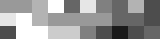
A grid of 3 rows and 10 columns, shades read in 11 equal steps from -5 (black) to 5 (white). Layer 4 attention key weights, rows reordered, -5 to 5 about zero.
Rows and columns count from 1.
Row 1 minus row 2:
-3 -4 0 4 -2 3 -1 0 3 0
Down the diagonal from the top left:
1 5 5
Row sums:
11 11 5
